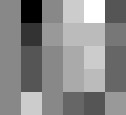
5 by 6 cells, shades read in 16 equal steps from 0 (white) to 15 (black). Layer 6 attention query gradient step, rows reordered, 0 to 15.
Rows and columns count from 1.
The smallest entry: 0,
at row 1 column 5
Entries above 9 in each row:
2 1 1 1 1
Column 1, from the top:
7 7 7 7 7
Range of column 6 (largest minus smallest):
4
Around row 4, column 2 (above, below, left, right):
10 3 7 7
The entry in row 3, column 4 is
5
